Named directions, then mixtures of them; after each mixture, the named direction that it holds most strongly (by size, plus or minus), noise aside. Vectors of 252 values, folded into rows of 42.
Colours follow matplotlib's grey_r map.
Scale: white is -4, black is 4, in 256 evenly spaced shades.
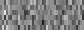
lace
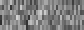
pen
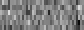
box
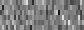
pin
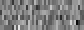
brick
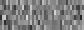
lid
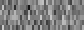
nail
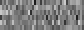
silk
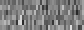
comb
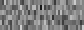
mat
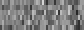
box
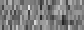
nail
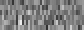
comb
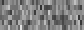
mat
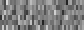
lace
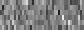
pin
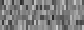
mat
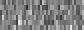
comb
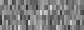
pen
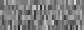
mat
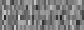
brick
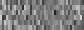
lid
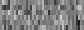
box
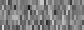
nail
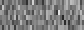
pin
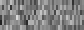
pen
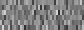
mat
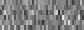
pin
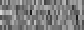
silk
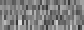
comb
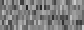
mat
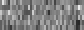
box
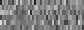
silk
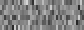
brick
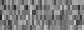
lid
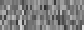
mat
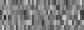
lace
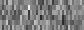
nail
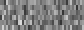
lace
